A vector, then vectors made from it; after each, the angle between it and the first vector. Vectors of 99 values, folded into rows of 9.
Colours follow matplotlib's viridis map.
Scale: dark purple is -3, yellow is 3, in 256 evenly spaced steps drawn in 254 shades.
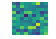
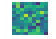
nearly opposite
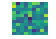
partly aligned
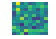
partly opposed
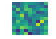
partly aligned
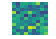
nearly parallel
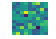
partly aligned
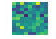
partly aligned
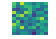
partly aligned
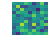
partly opposed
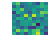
nearly opposite
